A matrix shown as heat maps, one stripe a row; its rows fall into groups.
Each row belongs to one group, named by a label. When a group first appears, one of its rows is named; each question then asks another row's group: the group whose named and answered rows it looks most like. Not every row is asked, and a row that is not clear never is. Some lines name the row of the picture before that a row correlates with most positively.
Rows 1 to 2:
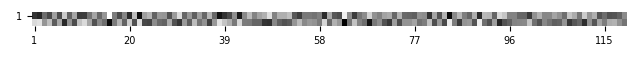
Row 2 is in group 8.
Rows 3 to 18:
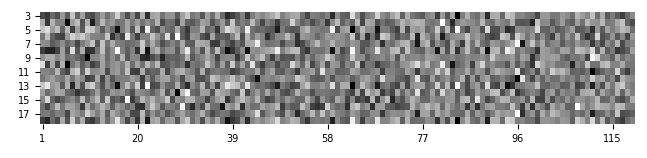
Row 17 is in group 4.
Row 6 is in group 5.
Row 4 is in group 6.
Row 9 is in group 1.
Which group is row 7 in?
4
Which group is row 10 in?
6
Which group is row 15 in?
5
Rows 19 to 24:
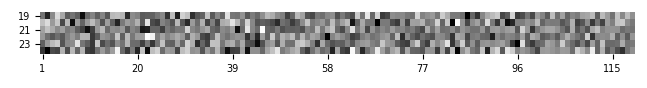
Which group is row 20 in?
8
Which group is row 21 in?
1
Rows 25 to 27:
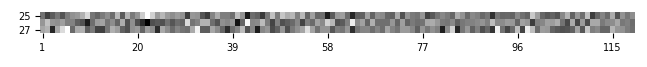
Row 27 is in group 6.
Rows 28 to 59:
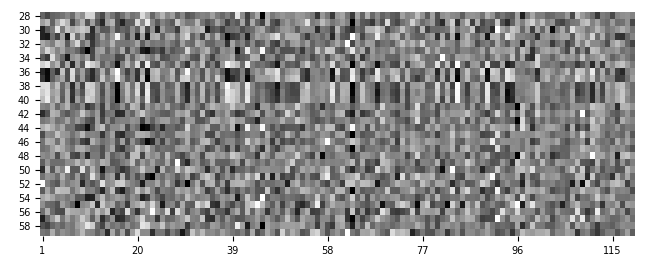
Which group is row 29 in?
6
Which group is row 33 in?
1
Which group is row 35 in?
8
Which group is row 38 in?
8
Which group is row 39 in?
8
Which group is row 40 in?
8
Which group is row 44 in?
1
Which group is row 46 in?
1
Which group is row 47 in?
6
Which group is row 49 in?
5
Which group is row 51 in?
1
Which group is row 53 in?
6
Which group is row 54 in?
1
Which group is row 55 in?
4
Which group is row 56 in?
5
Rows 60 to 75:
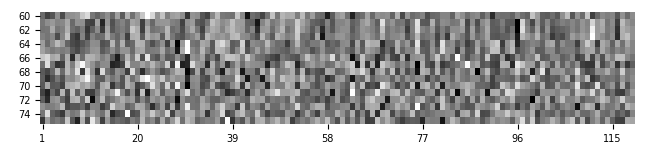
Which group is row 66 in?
8
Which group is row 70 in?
5
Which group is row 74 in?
5
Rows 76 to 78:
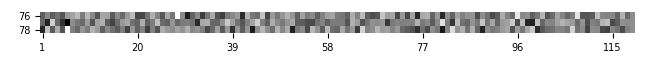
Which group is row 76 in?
5
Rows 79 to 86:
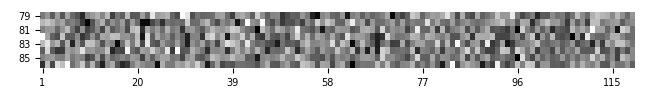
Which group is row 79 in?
5
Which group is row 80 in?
1
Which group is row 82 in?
6
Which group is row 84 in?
5
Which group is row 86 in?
6
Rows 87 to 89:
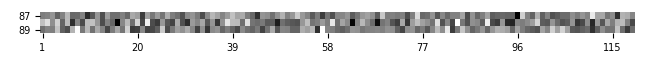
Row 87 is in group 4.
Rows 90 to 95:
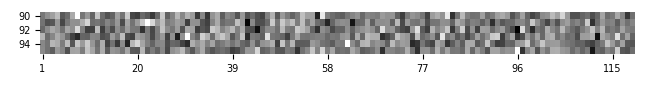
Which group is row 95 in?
4
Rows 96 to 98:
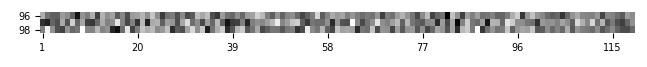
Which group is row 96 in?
4
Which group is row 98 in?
5
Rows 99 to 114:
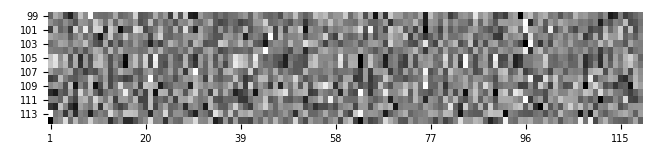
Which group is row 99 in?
5
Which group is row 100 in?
4
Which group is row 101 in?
5
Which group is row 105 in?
8
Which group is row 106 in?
8
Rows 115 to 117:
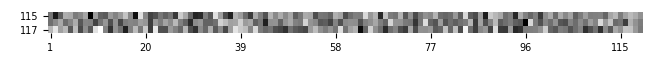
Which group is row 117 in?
8
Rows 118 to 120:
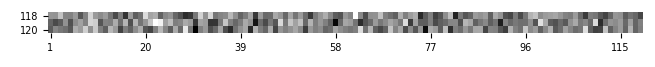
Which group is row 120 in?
5
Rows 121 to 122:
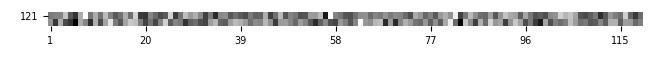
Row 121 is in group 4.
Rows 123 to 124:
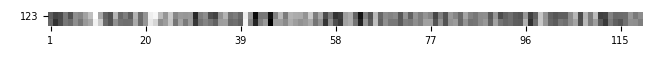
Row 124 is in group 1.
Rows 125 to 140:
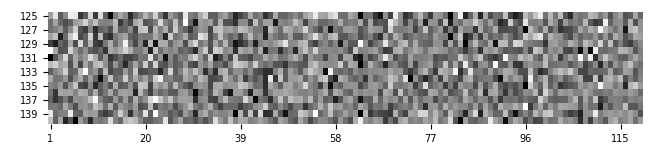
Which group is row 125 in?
6
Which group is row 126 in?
5
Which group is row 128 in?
6
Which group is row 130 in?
6
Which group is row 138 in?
4
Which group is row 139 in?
6
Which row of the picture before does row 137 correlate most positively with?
123
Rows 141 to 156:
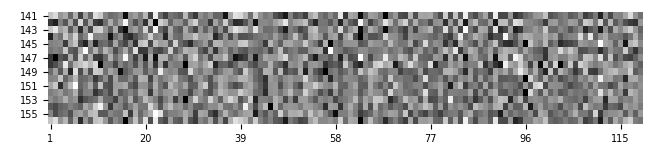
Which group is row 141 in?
8
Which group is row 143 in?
8
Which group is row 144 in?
6
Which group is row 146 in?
4
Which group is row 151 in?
6
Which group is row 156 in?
8
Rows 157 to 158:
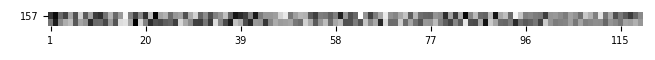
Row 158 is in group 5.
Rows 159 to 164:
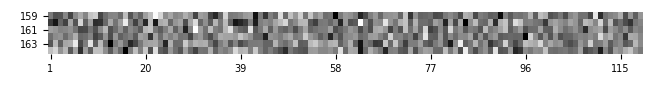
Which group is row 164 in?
8
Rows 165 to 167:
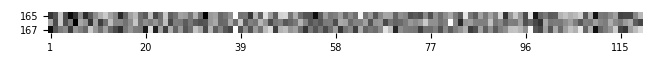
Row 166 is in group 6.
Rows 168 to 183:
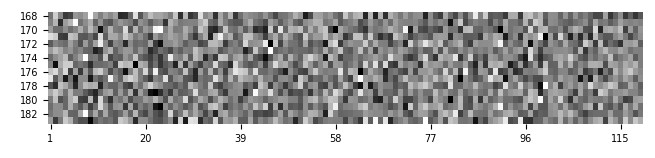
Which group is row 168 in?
5
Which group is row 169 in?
6
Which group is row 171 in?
6
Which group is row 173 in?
1
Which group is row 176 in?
8
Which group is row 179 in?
1
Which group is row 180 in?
6
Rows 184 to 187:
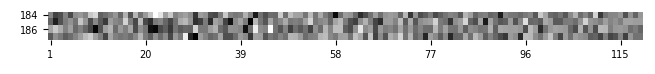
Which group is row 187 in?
5
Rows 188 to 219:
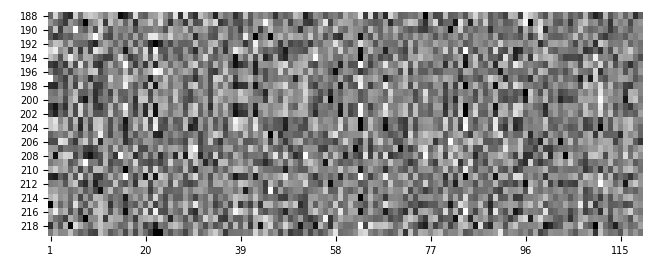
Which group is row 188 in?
5
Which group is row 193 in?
8
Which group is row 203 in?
8
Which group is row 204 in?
8
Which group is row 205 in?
1
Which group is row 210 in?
8
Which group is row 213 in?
1
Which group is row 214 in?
8
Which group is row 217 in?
4
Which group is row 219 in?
1
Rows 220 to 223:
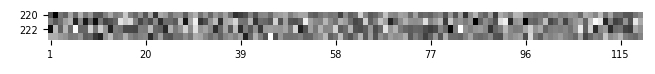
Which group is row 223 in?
1
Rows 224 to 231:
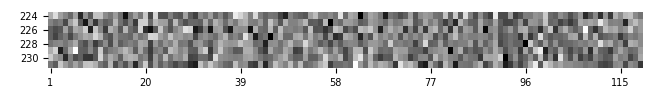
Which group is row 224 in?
8
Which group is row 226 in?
5
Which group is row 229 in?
6
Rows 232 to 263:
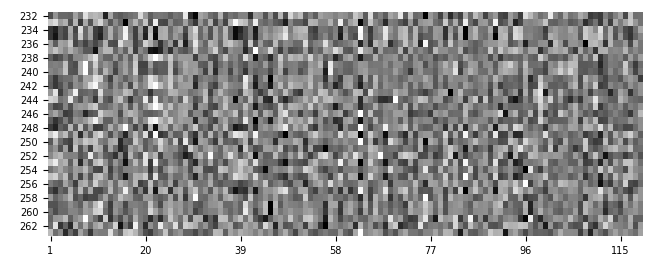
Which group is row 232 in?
5
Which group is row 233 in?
8
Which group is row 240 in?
4
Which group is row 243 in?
6
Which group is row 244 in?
6
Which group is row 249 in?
8
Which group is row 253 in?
8
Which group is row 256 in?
4
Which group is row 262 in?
5
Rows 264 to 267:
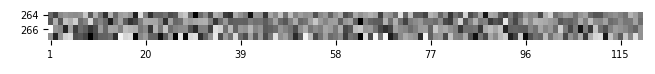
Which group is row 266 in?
6
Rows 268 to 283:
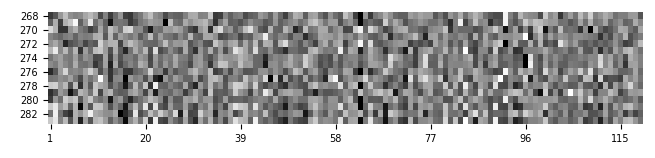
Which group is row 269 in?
6
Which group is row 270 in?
6
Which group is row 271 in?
4
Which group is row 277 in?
1
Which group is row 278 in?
8
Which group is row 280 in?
6
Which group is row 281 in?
8
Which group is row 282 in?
5
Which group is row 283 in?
8
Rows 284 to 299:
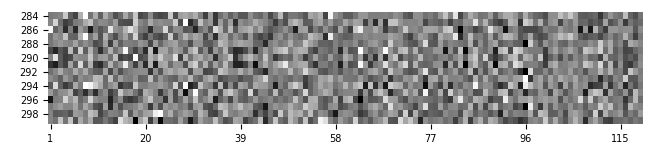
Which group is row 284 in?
4
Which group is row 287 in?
4
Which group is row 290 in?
5
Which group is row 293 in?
4
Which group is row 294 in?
5
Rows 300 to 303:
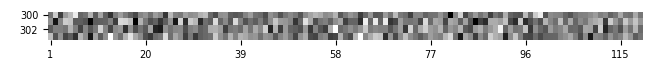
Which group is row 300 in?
6
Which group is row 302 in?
1
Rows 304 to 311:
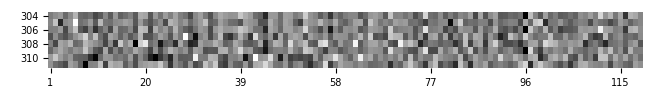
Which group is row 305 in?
6
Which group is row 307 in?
5
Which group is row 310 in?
1
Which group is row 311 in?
4
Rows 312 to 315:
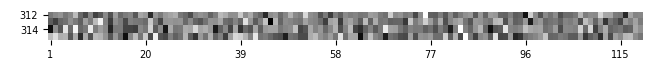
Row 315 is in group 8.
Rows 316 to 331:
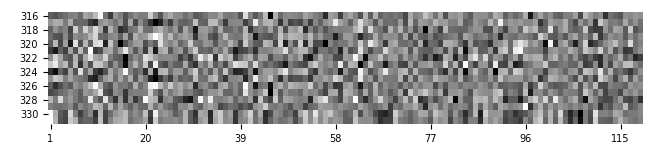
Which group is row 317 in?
1
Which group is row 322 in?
5
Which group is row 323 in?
8
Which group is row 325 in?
1
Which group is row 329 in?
4
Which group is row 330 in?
6
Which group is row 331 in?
6
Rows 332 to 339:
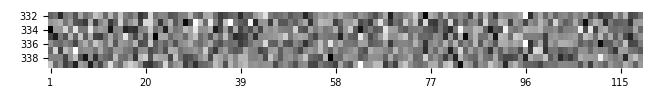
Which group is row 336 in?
4
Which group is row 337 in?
6
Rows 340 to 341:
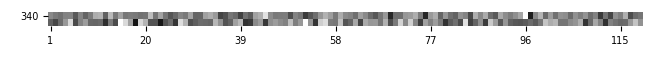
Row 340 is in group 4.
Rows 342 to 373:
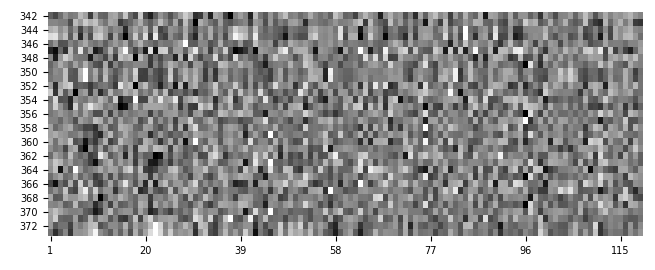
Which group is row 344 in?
8
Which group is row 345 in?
8
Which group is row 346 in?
5
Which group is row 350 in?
4
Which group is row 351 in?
4
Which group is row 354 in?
5
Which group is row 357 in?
4
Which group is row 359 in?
1
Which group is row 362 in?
1
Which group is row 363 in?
1
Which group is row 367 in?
4
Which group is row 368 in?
6
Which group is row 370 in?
1
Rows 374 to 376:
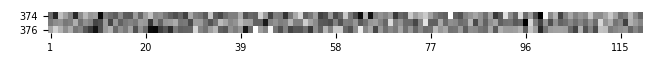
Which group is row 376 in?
1
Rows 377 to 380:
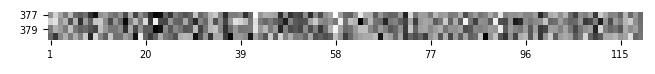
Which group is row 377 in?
1
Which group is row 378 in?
8
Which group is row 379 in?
1
